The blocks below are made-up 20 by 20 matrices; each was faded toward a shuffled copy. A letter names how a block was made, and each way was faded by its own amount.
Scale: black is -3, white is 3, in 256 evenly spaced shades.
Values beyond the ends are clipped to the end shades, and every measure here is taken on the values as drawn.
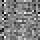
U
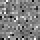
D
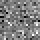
D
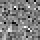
D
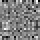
U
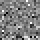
D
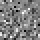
D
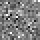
D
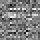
U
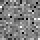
D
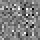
U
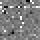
D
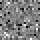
D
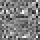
U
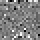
D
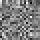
U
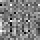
U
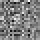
U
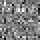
U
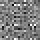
U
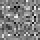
U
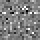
D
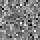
D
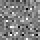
D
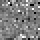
D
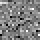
D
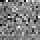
D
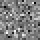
D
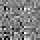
U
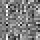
U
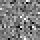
D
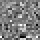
U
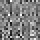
U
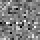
D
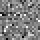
D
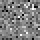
D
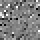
D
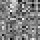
U
